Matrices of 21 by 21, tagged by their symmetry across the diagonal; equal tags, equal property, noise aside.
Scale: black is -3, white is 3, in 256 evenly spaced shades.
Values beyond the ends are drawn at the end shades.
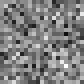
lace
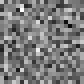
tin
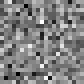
tin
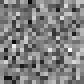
tin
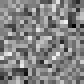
lace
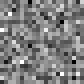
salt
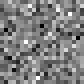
salt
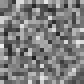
lace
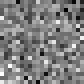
salt
